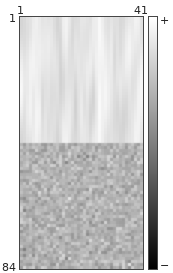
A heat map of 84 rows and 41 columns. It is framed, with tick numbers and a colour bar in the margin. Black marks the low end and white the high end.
The table splits into 2 rows of 1 panel. Panel 1,1: very high, streaked downward, faint in contrast. Panel 2,1: high, fine-grained.
